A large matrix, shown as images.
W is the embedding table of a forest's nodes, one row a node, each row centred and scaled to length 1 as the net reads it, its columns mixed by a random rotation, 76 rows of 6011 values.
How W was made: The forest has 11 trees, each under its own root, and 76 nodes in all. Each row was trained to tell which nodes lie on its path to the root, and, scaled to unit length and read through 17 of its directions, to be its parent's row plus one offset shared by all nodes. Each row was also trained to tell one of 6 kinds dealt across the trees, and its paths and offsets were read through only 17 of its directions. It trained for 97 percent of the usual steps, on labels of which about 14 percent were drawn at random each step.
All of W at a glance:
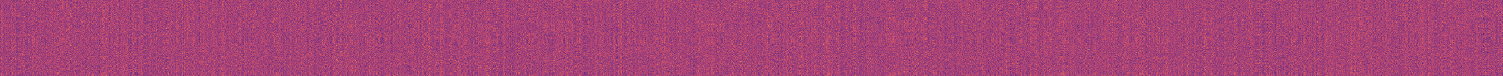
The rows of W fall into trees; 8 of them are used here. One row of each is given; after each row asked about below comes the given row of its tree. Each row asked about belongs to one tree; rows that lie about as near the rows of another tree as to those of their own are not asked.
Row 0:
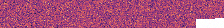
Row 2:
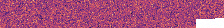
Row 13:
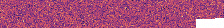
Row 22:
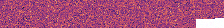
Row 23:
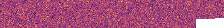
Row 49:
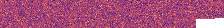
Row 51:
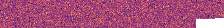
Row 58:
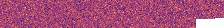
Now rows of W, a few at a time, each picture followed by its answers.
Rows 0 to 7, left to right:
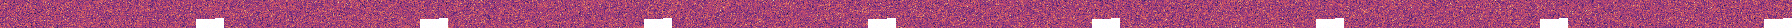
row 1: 23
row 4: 23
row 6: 51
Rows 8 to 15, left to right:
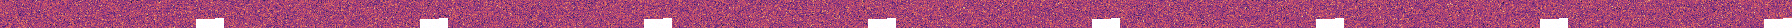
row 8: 49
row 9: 23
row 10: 13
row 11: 51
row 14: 58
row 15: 13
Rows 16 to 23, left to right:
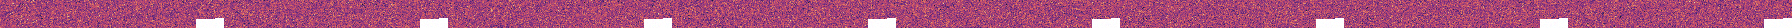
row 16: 2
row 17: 23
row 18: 23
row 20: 58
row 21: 22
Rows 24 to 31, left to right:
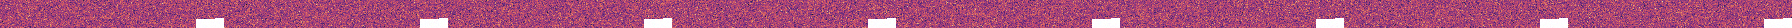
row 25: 22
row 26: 2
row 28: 51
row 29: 23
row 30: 51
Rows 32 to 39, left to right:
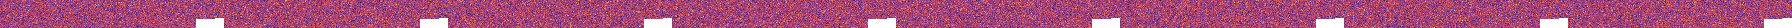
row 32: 2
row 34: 49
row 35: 0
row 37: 23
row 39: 23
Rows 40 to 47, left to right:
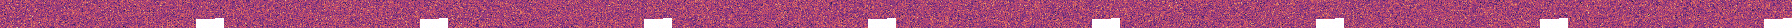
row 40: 58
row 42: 58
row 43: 58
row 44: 2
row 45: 13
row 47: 51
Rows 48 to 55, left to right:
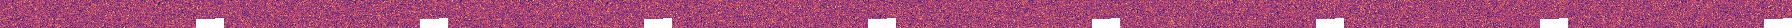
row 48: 58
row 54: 0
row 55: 2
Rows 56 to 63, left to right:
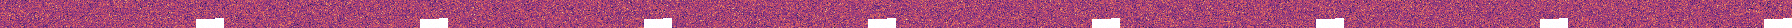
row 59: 13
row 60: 22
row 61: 58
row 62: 51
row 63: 49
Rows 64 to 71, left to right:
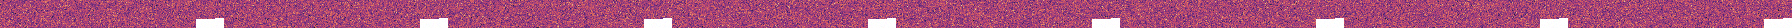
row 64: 23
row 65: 2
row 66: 2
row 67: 58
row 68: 51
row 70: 2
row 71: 22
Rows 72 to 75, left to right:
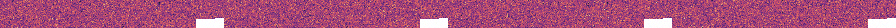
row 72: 58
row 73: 58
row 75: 23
